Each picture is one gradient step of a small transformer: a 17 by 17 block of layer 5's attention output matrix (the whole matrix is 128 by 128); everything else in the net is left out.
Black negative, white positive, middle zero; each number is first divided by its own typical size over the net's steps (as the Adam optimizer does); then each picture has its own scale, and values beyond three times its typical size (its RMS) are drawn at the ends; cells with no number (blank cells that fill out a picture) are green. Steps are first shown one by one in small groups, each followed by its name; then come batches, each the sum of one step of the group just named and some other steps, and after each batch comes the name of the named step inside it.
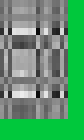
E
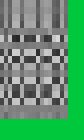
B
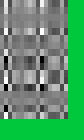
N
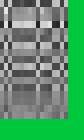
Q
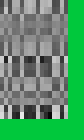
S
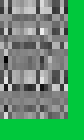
N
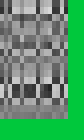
B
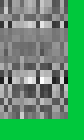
S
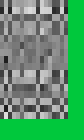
N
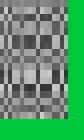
B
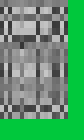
E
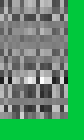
S
